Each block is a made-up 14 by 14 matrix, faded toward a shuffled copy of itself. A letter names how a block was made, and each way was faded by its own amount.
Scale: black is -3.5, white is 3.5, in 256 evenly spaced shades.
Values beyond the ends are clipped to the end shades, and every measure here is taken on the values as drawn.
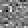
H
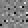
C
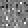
C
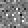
C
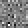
H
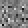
H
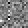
H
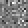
C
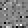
C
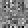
H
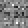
H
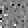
C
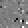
C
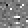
C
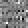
H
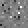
C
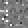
C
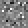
C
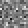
H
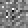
H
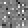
C
